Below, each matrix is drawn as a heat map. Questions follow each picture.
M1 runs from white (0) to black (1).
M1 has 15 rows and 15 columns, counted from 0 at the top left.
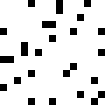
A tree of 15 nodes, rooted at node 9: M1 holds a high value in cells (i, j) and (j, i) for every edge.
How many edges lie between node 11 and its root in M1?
5
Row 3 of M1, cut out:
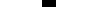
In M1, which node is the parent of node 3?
7
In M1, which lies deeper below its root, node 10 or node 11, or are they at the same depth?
node 11
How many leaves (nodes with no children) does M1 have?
5
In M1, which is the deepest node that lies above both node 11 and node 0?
4
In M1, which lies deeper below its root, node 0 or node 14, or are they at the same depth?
the same depth
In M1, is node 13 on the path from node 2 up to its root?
yes
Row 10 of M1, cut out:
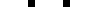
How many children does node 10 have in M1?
1
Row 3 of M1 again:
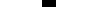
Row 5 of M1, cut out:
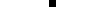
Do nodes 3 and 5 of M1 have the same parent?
yes
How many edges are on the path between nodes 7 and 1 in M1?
5
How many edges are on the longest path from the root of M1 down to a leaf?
6
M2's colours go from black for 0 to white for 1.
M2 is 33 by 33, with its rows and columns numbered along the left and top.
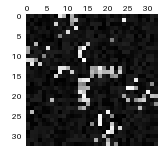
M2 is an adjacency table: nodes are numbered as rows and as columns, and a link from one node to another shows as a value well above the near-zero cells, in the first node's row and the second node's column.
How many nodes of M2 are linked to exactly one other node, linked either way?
6
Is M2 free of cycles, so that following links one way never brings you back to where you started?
no
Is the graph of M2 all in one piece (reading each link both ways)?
yes
